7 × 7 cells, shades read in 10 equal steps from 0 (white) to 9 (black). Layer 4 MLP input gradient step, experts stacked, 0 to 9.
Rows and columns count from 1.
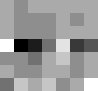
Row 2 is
3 4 4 4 3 4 3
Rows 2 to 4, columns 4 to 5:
4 3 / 4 3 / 5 1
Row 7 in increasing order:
0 2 2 3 3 4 5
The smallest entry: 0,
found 2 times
